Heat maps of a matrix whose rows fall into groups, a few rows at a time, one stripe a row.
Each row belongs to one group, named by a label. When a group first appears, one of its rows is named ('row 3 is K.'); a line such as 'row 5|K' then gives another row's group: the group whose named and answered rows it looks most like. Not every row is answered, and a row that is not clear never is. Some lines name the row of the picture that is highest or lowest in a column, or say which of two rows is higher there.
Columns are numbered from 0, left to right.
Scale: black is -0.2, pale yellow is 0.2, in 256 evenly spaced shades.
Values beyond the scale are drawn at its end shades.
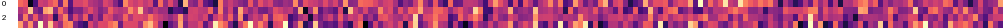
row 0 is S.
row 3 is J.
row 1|J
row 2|J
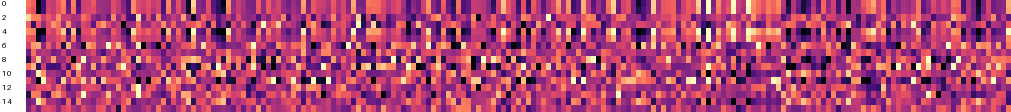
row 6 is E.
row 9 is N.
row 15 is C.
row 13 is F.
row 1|S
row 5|S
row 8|F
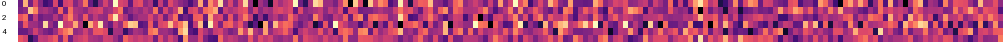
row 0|N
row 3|F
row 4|C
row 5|S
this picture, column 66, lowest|0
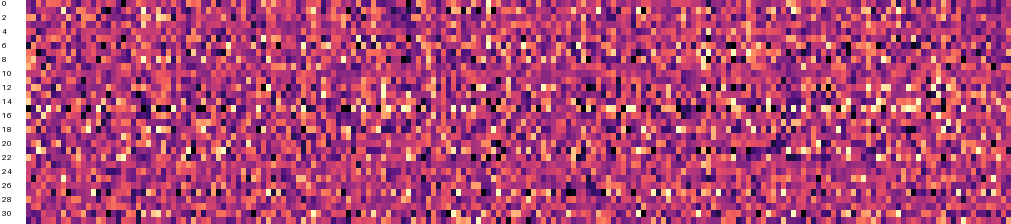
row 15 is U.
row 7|S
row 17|E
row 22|N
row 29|E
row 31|C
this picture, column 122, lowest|7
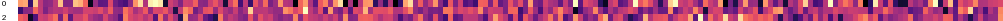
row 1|C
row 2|S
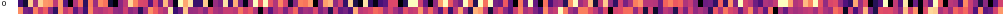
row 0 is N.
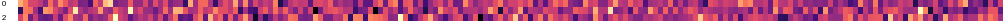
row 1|F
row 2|N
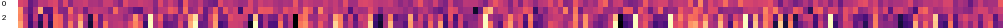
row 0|S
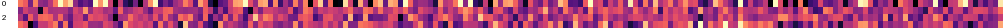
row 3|S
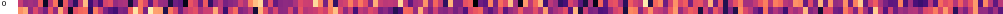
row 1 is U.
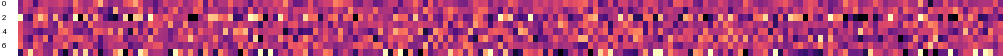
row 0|F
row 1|C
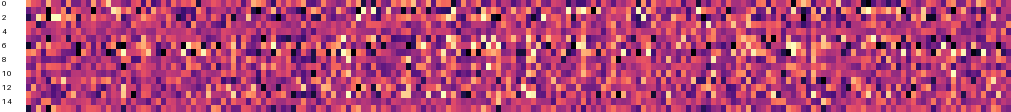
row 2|J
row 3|S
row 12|N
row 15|J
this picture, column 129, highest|2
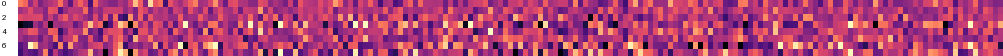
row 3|C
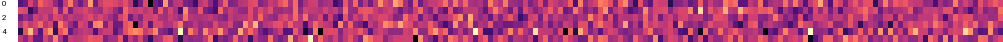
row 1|S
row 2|C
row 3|E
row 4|J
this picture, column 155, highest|0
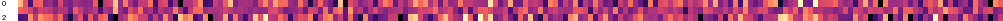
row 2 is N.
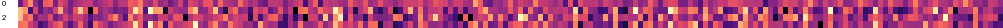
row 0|J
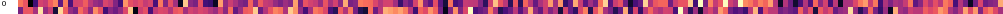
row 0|S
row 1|E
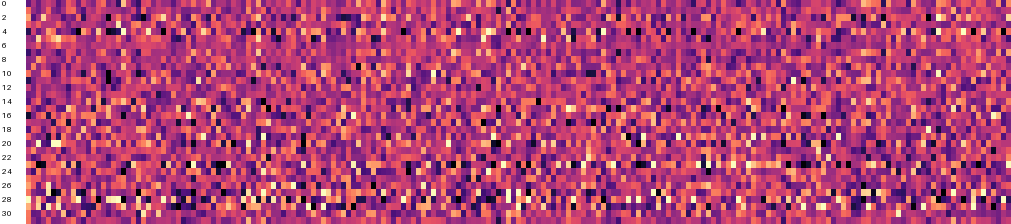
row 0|C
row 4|C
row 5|J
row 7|C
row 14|E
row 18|F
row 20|J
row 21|J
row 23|S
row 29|J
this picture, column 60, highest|27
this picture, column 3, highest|2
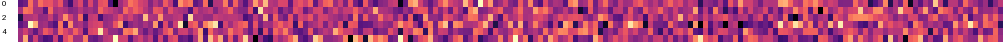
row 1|U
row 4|F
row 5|N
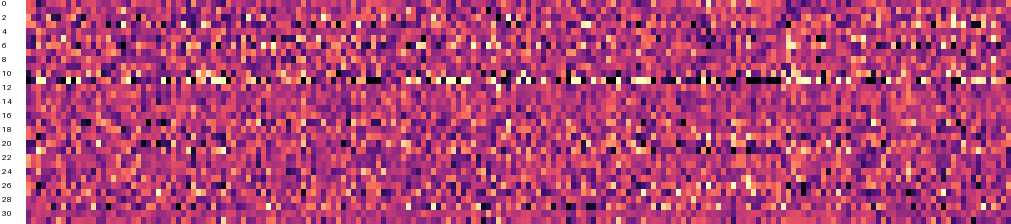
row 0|S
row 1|N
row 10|E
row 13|U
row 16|C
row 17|U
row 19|S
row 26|S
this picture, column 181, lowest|3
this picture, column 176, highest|24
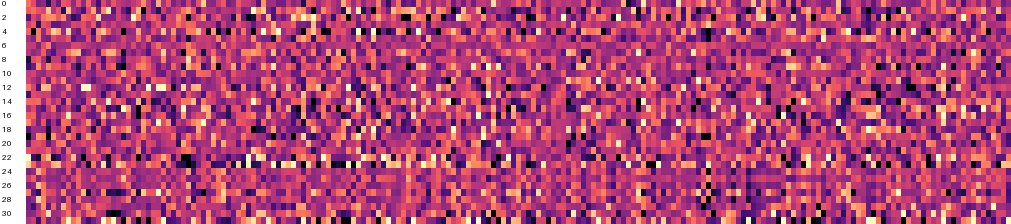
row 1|E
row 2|C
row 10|C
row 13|N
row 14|E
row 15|C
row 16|C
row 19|J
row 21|E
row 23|J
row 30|E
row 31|C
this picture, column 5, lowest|22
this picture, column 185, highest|22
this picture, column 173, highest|4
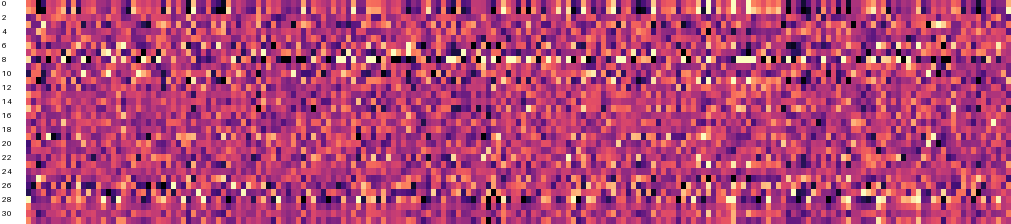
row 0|S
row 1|S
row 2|J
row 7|E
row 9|U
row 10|F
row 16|N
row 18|N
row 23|S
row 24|C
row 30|S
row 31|N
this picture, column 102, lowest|8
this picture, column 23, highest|8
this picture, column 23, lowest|7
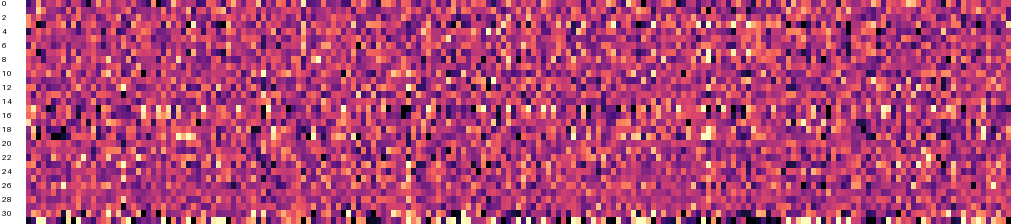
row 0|U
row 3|S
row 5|E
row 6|N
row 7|S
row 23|N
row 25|N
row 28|N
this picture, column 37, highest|31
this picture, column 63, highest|15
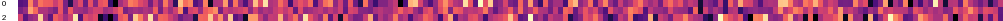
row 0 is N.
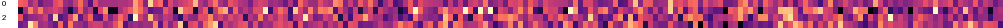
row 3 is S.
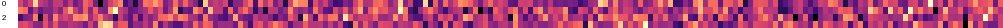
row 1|N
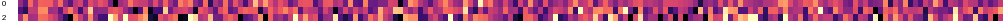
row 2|C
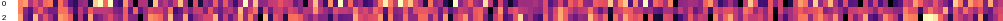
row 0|E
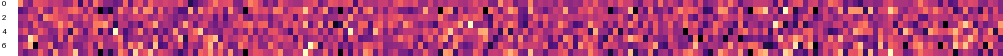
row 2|J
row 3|C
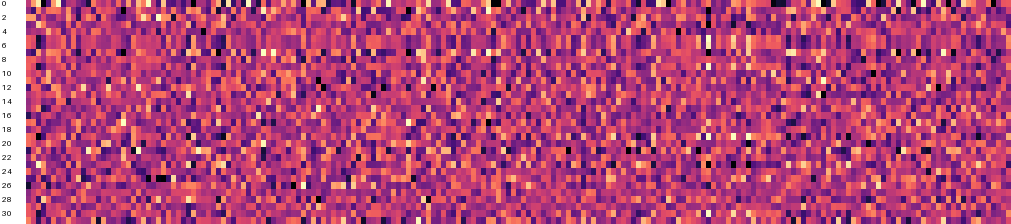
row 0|J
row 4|U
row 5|S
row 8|J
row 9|S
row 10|E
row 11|J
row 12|F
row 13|J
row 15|J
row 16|C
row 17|N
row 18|U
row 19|S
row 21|E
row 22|N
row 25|U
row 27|F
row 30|S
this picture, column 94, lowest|0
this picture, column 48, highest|14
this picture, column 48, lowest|31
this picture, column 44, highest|0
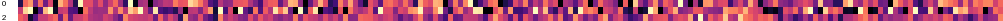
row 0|E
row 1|J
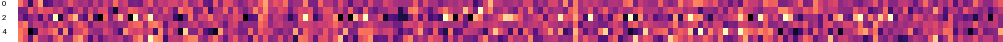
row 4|S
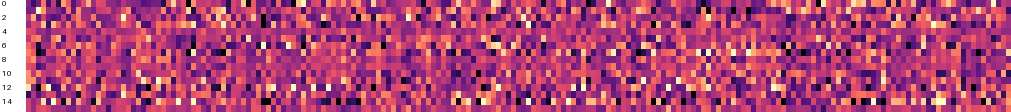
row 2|N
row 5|J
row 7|S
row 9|S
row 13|C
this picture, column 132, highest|12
